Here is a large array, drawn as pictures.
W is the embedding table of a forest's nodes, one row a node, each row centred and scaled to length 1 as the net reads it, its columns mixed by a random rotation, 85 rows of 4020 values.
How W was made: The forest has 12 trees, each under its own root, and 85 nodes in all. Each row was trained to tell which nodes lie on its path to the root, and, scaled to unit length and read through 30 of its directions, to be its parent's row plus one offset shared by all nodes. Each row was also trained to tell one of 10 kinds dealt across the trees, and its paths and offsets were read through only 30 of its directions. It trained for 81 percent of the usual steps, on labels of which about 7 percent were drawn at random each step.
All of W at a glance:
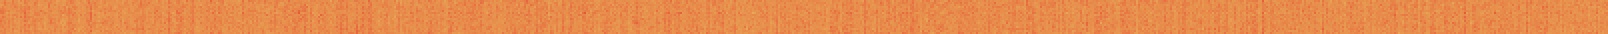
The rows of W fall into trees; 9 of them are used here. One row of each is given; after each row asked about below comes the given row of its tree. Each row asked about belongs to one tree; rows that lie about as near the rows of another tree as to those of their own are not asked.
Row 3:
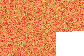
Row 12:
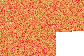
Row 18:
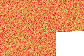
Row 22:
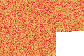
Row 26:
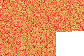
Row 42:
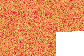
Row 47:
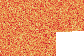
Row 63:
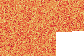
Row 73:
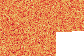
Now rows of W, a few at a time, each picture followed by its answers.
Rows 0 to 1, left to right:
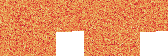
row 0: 63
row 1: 42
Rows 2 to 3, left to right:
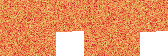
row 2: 42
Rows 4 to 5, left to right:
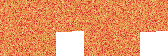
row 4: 18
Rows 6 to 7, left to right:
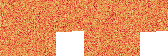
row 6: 63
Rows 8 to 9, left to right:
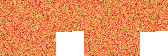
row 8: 26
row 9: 18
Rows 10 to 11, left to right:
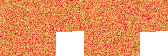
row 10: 63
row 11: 42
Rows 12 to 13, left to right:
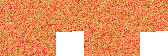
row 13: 22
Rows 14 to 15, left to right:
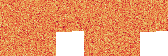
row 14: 63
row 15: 42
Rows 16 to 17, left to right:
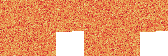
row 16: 18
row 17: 26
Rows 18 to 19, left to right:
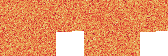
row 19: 12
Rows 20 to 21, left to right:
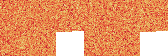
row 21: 3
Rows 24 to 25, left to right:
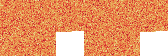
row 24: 42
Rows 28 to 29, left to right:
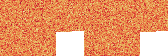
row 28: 47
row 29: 3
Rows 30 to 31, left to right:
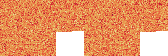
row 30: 18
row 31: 18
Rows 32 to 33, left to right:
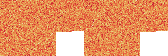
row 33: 26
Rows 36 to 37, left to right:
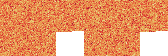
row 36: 18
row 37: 73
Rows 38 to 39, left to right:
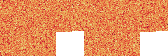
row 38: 26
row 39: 63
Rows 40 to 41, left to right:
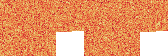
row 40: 18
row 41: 42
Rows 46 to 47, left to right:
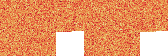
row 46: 18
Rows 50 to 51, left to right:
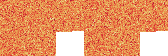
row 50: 26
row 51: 26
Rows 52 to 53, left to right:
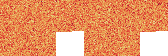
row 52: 18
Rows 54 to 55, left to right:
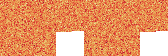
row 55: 12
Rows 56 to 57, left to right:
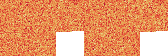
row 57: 3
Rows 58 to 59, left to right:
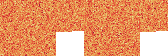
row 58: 26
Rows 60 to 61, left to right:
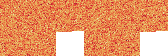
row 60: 18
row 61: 26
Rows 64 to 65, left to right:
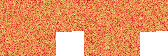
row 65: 26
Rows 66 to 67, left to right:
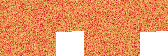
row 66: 47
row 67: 42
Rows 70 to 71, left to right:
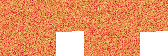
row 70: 42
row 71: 22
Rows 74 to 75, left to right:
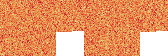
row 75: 26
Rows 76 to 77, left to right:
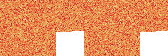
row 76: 42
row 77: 47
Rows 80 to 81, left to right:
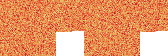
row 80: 42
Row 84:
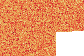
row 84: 47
